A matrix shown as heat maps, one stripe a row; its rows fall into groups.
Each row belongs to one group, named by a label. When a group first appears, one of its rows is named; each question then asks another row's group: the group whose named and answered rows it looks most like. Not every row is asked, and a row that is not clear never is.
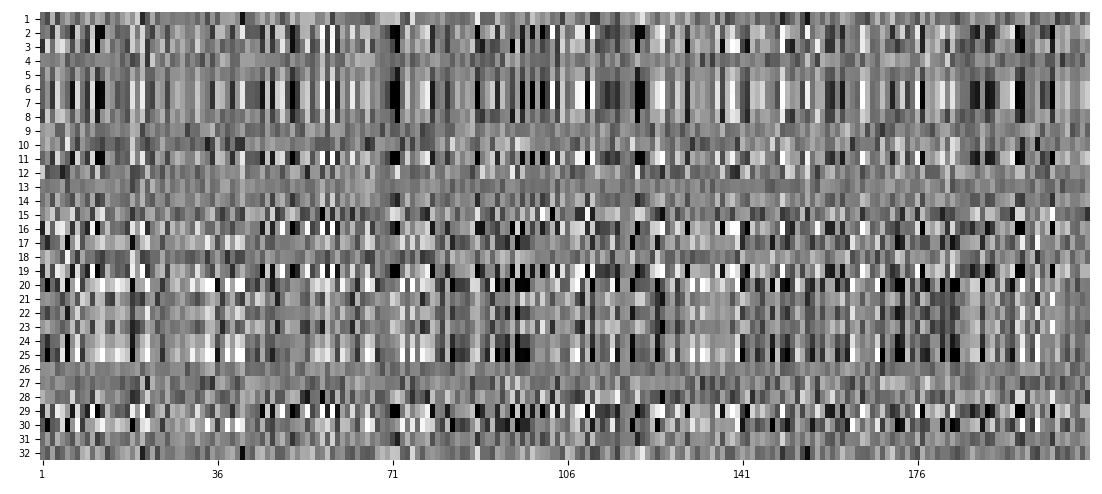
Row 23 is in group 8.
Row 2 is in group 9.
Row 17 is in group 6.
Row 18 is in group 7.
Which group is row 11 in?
9
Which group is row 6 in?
9
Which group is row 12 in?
8
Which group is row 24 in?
6
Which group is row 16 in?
9
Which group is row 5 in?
9
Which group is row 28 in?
8
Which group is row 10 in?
7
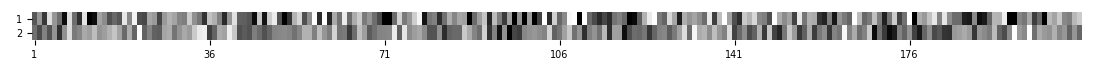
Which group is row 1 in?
9
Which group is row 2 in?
6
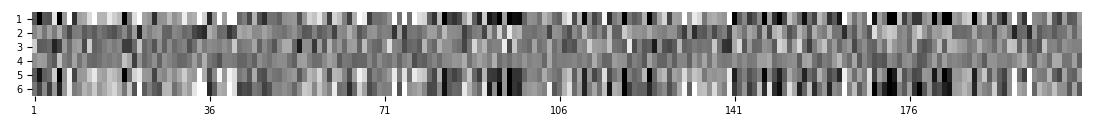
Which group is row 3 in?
8
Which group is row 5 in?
6
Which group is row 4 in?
7
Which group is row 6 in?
6
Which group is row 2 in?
7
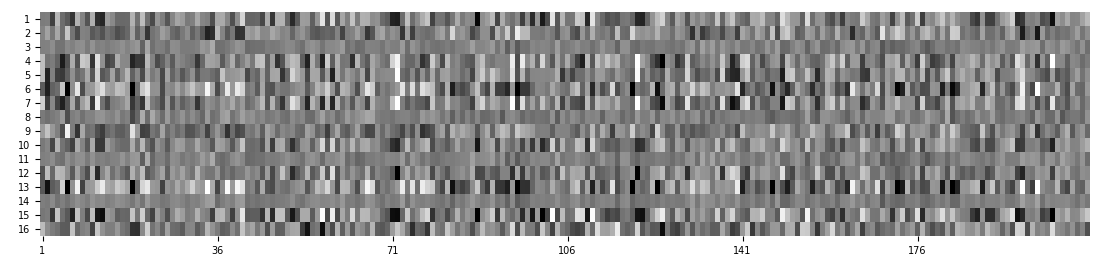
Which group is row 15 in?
9
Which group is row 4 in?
8
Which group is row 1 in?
9
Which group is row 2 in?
7
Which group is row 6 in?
6
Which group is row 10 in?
9
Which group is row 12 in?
9
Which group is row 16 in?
8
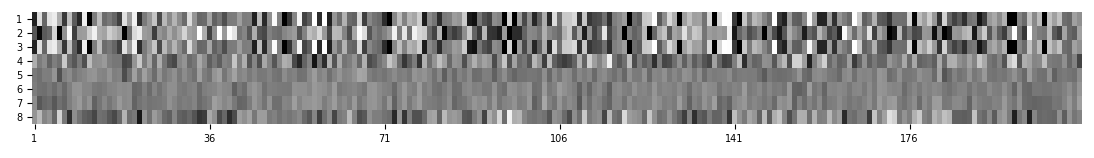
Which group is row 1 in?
9
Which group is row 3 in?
9
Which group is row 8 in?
7
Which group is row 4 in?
8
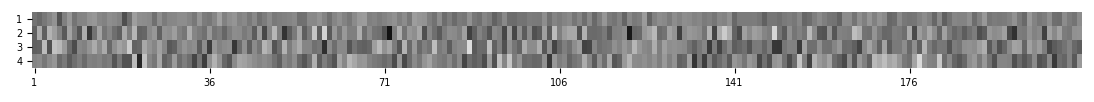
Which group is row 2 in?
9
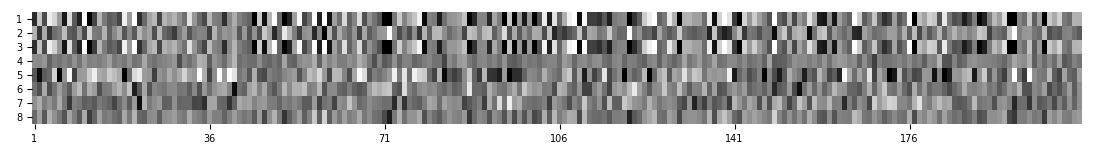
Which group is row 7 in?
7
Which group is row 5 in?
6
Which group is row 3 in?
9
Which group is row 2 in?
8
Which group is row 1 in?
9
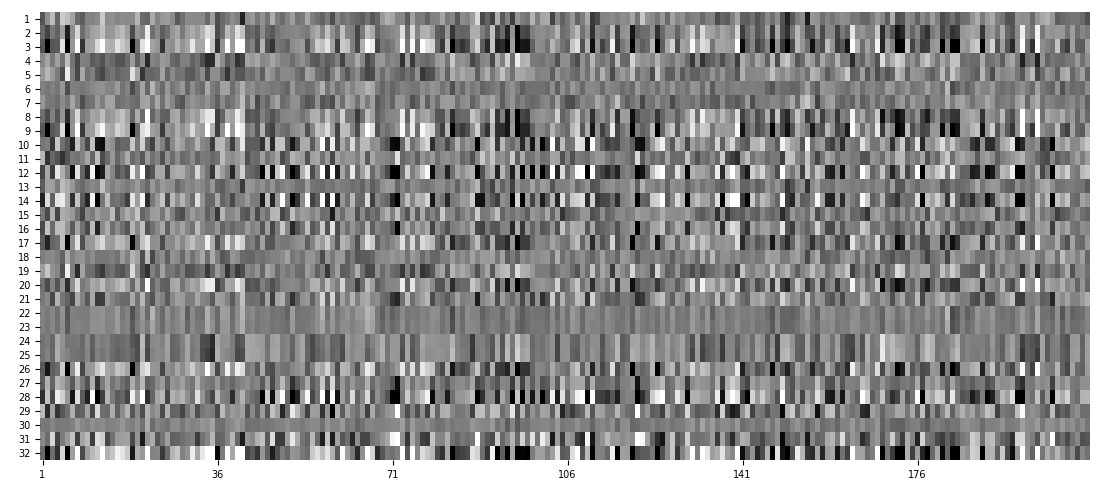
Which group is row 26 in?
6
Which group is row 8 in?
6
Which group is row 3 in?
6
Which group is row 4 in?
7
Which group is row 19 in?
7
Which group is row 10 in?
9
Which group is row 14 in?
9
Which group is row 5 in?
7
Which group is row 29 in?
8
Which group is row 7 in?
8
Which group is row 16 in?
9
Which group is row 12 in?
9
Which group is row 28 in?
9
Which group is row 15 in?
8
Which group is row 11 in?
8
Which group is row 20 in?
6
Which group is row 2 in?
6
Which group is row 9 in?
6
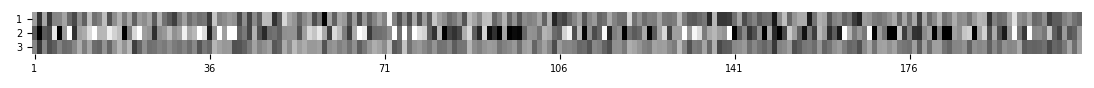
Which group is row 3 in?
8
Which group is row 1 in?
8
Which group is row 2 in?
6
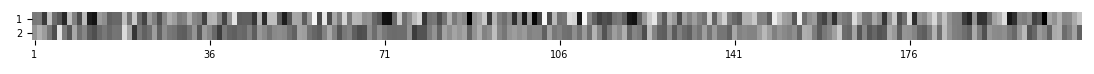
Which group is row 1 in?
9
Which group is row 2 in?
7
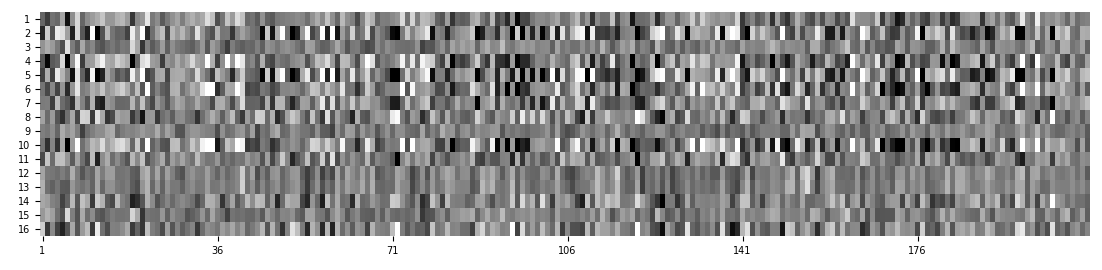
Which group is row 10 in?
6
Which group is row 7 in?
9
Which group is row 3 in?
7
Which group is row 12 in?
8
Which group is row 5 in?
9
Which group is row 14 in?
8
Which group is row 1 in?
6
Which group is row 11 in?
9
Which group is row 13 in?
8
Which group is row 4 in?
6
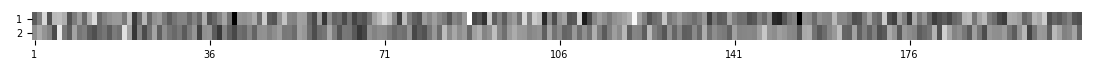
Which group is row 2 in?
7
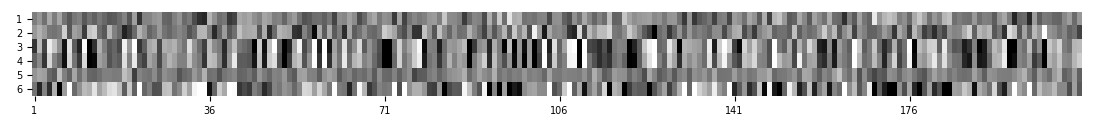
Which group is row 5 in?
7
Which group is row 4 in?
9
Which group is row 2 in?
8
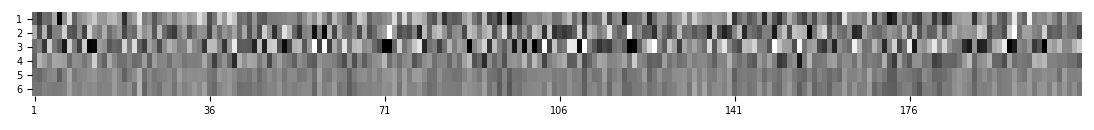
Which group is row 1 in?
6
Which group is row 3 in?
9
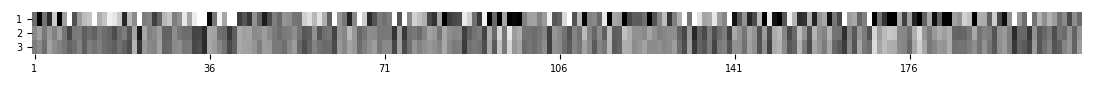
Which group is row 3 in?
7
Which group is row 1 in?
6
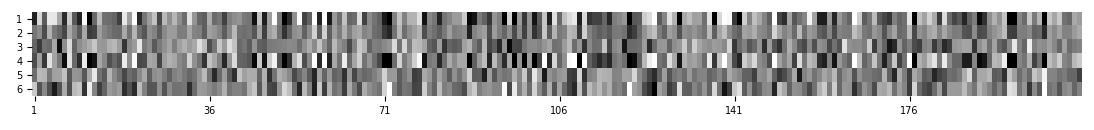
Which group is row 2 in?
9
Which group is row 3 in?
6
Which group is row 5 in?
8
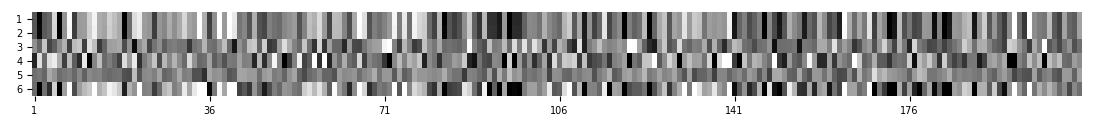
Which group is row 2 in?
6
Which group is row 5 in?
7
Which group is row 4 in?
9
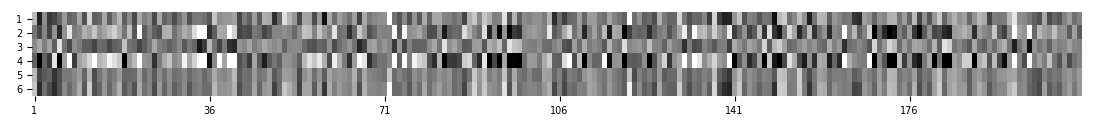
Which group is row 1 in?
8
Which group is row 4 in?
6
